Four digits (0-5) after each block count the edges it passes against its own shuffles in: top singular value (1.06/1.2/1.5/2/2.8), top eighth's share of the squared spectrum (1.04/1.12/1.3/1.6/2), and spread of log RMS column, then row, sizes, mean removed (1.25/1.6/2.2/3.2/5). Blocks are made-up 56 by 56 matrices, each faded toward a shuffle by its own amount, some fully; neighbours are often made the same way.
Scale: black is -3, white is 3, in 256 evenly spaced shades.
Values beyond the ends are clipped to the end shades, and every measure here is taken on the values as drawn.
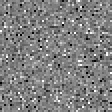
1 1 0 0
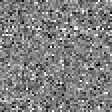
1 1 0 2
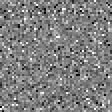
1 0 0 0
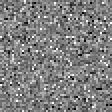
0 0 0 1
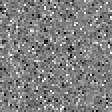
1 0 0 0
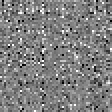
3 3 2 1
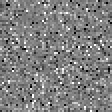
1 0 0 0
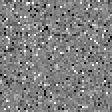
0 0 0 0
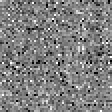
2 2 0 2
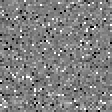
1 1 0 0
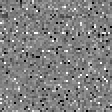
1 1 0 1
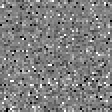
1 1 0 1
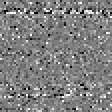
3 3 0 3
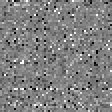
2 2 1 1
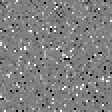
0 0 0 0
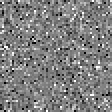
3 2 1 1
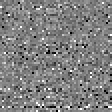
3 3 0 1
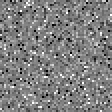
0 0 0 0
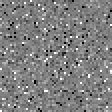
1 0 0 0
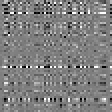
4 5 3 4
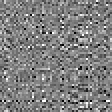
4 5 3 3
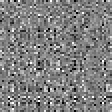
4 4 3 3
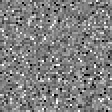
2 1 0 0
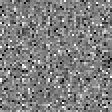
3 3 1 0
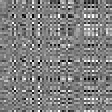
5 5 4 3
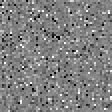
1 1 0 0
